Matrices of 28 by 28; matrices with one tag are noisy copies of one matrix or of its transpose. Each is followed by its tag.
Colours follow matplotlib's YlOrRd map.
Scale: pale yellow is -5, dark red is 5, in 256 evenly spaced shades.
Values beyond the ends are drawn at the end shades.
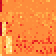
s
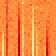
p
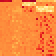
s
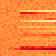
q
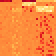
s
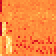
s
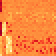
s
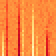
p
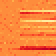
q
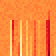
q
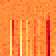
q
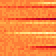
p
